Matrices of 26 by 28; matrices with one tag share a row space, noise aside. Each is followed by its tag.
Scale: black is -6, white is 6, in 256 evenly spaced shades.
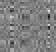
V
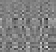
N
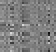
V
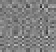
N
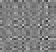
N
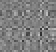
N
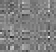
V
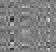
V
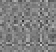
N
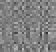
N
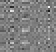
V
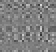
N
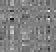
V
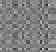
N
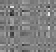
V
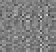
N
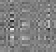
V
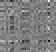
V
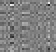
V
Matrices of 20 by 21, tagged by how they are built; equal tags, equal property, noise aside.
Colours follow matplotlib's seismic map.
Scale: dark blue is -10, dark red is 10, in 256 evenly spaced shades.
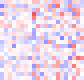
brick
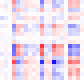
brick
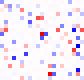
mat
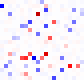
mat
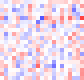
brick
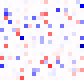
mat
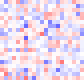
brick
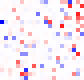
mat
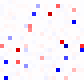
mat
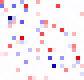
mat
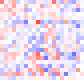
brick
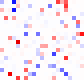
mat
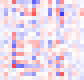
brick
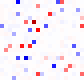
mat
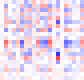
brick
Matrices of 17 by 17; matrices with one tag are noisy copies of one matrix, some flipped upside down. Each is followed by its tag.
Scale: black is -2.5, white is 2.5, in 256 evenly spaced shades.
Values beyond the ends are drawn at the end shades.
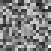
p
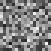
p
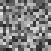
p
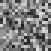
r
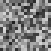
r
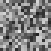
r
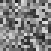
r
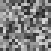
r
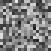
p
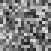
r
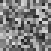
r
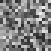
r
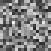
p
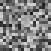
p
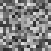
p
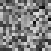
p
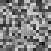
p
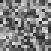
r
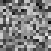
p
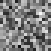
r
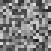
p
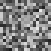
p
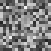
p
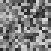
r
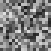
r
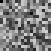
r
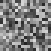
r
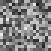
p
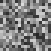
r
